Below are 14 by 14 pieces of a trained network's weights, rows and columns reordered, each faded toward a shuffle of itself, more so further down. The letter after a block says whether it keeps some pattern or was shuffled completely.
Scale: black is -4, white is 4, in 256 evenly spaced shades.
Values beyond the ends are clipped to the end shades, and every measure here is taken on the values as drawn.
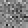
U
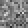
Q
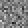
Q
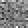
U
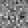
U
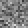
Q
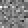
U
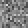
Q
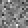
Q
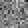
U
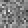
Q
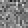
Q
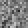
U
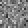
Q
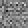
U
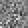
Q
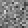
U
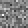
Q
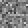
Q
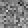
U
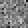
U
